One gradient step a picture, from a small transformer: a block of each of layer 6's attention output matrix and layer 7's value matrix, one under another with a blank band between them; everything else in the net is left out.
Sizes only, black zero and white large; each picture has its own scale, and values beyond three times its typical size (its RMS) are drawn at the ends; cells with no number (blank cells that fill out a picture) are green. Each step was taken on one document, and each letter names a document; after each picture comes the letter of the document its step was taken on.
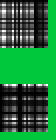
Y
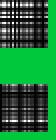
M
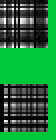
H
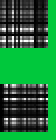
Y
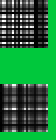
Y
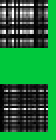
M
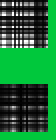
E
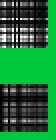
H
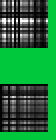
H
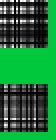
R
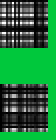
M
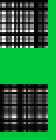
Y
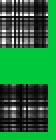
E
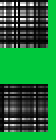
H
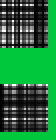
Y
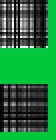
H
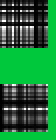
Y
